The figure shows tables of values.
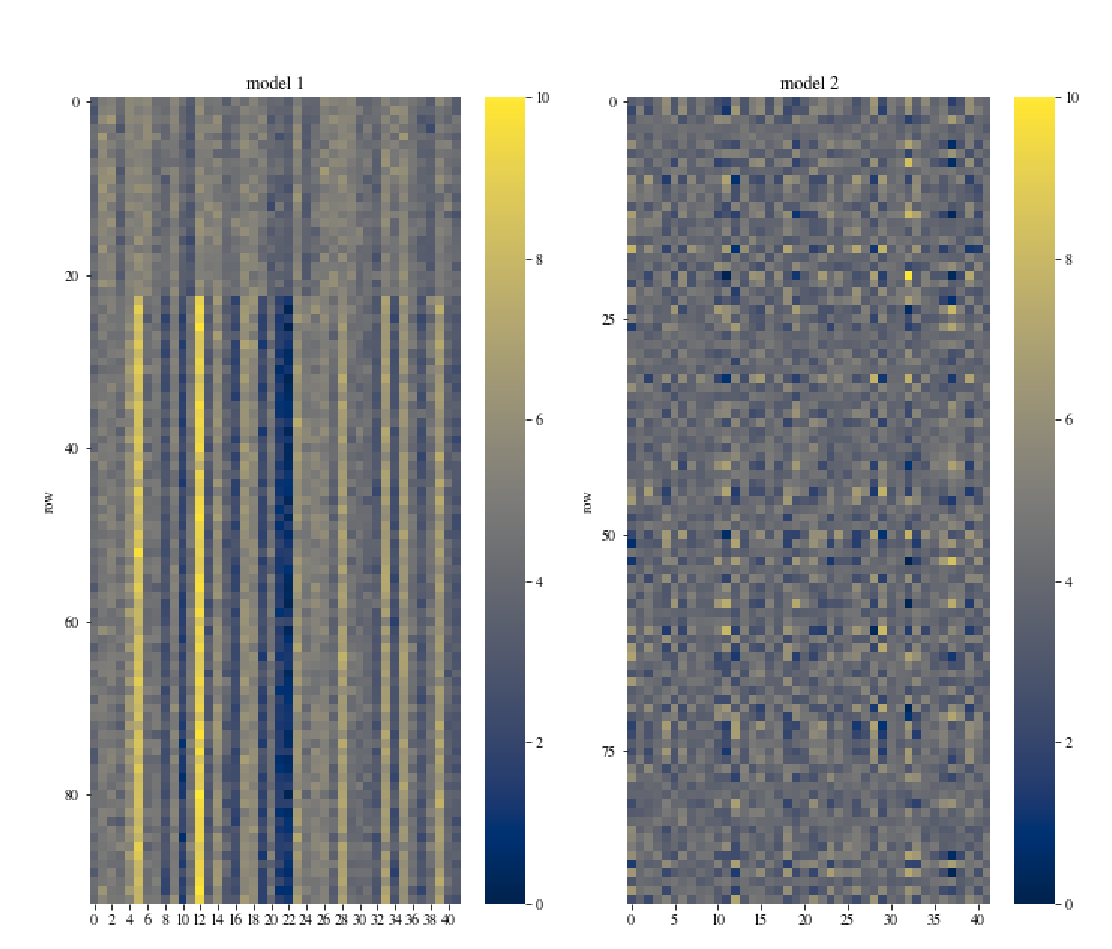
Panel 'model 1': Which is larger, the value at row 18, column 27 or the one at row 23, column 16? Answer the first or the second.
the first
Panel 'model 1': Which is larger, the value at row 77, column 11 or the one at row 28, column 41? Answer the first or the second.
the first
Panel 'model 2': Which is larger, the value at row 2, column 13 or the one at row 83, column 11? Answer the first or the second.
the first
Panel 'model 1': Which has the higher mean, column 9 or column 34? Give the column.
9
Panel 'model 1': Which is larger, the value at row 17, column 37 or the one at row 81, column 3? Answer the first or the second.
the second
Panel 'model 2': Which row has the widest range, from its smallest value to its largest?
20
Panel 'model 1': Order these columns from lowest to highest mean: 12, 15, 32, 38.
32, 15, 38, 12
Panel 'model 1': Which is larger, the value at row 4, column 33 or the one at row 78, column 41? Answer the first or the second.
the first
